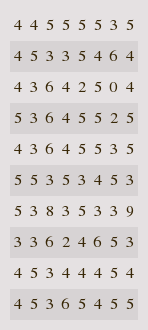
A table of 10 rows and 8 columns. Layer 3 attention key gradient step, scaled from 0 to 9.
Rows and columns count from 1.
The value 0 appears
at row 3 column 7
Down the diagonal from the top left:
4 5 6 4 5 4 3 3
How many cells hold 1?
0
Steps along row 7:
down up down up down same up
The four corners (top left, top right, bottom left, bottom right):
4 5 4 5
